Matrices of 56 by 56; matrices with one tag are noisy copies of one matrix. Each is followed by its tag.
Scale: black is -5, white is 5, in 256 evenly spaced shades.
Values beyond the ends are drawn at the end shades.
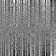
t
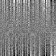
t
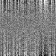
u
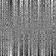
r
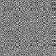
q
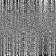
u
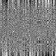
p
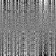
u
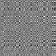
q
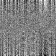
u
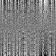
u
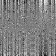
u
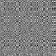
q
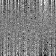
u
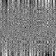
p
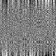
p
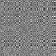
q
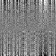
u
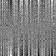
r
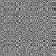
q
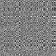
q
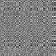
q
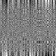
p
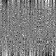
p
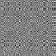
q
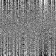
u
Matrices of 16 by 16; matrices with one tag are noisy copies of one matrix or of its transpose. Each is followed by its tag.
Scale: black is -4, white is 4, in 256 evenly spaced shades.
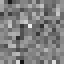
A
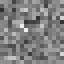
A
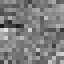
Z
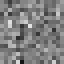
A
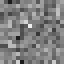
A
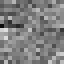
Z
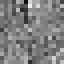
Z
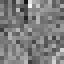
Z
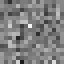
A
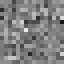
A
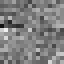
Z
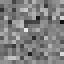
A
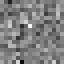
A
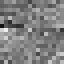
Z
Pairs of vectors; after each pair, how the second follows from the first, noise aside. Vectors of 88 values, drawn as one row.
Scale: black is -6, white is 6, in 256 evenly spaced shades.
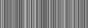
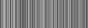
wrapped around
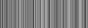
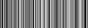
scaled up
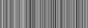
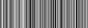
scaled up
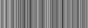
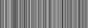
sign-scrambled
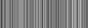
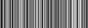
scaled up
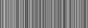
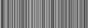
wrapped around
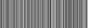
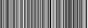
scaled up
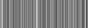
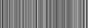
sign-scrambled
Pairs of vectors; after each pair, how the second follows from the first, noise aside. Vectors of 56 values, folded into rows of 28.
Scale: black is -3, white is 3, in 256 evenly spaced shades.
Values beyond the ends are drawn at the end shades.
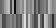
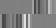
partly zeroed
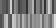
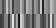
shuffled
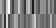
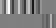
partly zeroed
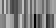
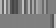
partly zeroed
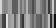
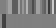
partly zeroed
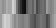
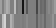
partly zeroed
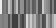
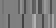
partly zeroed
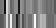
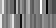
shuffled
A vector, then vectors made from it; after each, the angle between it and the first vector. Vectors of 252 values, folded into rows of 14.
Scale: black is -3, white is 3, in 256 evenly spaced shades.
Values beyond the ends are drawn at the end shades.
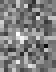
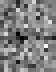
nearly opposite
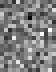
orthogonal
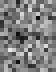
nearly opposite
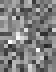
partly aligned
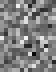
partly aligned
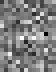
partly aligned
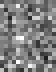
partly aligned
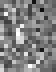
partly aligned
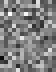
orthogonal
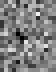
nearly opposite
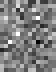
partly aligned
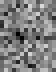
nearly opposite
